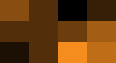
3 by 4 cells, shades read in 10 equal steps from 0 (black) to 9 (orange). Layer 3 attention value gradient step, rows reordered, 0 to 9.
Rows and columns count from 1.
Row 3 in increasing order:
1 3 7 9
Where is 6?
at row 2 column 4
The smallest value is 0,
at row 1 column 3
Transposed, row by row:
5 3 1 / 3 3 3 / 0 4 9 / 2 6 7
